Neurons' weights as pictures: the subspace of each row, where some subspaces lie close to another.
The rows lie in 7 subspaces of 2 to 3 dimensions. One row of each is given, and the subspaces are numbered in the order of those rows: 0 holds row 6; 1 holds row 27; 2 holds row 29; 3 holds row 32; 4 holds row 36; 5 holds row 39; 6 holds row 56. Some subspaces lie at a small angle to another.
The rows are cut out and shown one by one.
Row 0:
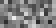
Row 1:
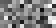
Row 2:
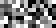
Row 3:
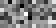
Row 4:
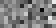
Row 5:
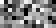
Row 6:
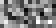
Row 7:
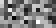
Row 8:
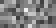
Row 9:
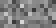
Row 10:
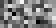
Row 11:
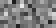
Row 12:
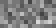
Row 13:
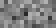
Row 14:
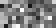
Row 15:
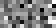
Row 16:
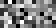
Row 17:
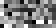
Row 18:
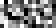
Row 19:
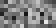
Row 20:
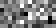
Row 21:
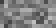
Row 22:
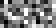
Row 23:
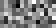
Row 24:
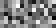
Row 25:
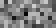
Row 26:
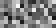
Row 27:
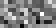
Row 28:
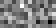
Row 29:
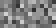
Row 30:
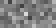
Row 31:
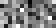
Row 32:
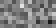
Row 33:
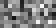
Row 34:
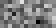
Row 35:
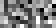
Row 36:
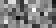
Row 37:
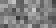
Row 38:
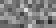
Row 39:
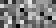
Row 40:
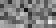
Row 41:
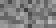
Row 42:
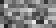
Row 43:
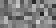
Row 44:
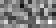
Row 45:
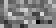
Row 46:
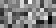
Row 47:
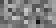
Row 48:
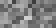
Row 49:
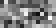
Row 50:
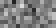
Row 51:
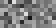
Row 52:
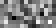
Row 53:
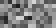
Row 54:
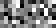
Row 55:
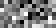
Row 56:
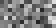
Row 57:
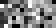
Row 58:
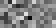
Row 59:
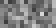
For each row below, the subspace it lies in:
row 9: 2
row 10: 6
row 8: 4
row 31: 5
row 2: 2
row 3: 3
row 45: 1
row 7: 6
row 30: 3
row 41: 4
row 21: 1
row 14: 5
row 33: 5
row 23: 2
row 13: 0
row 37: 4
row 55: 0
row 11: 4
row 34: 6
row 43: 2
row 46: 1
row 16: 5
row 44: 3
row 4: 6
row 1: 6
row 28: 3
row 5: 6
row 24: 2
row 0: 3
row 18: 0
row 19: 1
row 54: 2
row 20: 0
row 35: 6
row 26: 2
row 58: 5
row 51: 5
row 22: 0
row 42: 1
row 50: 4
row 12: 1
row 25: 0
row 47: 6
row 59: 4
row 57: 5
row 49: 1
